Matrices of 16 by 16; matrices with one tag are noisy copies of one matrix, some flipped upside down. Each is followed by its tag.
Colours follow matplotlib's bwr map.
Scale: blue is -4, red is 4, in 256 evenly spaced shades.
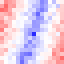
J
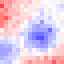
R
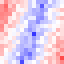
J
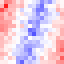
J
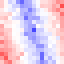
J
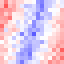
J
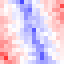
J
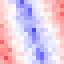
J
